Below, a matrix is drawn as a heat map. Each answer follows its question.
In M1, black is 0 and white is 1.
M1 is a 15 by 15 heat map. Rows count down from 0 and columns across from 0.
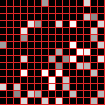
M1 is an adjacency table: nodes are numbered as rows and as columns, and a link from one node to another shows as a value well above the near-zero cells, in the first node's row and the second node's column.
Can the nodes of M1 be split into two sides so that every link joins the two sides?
no
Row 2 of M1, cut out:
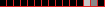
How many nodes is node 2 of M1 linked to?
2
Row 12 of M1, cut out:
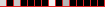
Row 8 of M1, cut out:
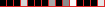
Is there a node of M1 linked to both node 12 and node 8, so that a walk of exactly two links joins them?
yes
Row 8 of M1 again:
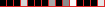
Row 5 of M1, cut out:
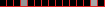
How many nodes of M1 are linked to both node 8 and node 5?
1
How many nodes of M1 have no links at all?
1
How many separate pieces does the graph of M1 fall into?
2
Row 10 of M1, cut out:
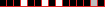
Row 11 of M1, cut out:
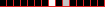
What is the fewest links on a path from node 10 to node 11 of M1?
3
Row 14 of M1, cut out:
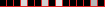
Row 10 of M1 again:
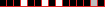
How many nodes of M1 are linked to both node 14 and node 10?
4
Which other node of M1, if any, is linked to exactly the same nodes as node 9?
node 7
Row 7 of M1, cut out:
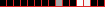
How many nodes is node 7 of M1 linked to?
3
